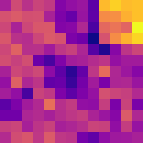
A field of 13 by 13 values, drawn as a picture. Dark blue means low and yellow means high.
The top right is the ninth with the highest average. An odd patch, higher than its surroundings, sits in the top right. The halves do not mirror each other. No regular stripes run through it.
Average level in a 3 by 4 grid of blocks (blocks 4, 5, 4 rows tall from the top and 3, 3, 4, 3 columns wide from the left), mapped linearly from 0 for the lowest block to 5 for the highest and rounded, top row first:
2105
1001
1111
